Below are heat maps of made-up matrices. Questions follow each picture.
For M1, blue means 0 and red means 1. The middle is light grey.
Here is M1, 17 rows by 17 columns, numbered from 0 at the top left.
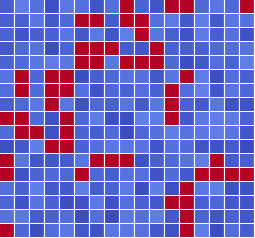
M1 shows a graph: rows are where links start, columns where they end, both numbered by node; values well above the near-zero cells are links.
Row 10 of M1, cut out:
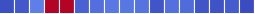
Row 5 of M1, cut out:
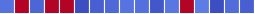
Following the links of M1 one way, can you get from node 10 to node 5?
yes
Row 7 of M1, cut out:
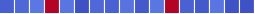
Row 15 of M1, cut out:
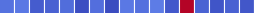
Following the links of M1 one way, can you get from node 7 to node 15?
yes
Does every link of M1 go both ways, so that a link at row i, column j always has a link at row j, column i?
yes
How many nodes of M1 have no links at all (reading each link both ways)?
0
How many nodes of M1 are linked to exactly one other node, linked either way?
3
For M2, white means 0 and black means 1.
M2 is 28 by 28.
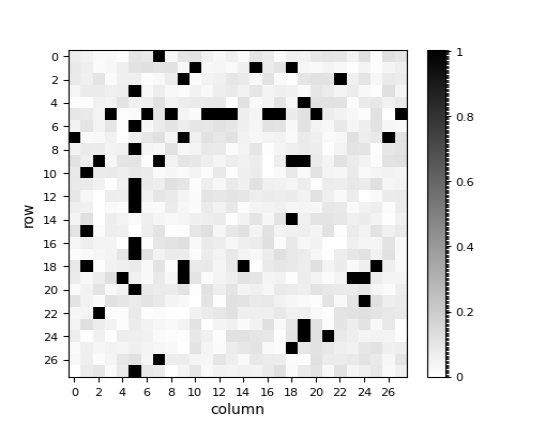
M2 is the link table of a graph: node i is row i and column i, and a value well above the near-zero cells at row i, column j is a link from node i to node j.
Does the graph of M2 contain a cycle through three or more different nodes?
no
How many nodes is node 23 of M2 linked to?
1
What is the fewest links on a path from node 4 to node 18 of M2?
3
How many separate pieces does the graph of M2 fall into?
2
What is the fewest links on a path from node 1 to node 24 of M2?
4
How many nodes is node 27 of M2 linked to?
1
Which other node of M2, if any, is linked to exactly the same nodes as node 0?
node 26
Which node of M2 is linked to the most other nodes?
node 5
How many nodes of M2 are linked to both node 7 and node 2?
1
